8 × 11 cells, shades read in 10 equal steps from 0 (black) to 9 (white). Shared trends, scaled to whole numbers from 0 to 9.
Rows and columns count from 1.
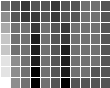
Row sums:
34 34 40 40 39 41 39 37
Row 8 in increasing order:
0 0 3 3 3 3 3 4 4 5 9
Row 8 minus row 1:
5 2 2 -3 1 1 -3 0 -1 -1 0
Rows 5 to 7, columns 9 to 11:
4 4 3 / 4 4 3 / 4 3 3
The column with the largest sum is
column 1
